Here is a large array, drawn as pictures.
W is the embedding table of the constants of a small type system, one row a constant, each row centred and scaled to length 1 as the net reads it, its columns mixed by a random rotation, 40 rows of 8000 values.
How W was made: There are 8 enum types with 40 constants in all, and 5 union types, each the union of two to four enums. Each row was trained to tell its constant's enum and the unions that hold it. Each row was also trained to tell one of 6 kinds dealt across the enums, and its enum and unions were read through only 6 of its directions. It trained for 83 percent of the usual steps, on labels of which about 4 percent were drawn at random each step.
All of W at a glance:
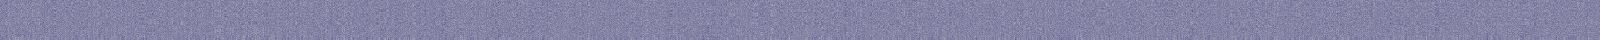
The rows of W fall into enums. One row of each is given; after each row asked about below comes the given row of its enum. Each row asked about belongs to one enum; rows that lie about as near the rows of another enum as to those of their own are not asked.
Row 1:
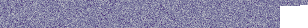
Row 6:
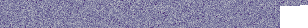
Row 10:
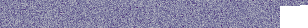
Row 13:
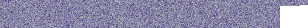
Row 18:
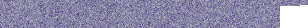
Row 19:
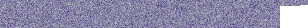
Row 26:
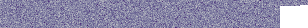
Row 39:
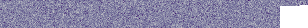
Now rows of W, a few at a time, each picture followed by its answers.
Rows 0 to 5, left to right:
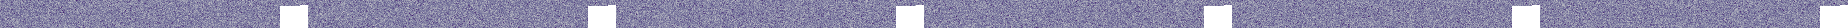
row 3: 10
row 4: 13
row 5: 13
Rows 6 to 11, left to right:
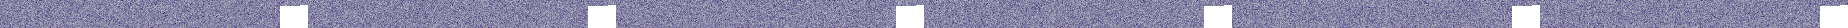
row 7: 18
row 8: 19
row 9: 18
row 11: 18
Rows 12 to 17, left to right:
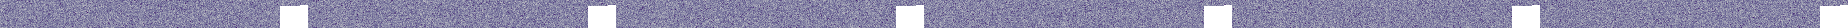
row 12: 19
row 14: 10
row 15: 13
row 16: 10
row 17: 26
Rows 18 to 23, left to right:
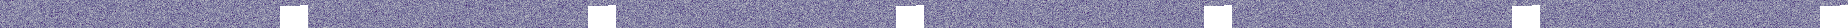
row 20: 39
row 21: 6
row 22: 19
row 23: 19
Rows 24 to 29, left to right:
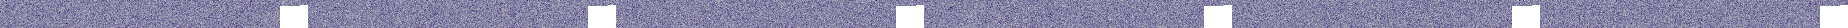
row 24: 19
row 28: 1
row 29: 18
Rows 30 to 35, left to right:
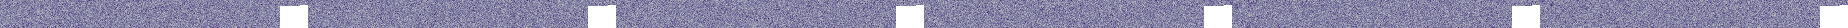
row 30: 18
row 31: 10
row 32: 1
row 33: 39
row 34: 1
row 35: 39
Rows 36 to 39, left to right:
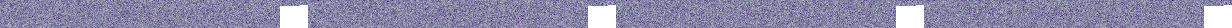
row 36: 10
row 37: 39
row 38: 39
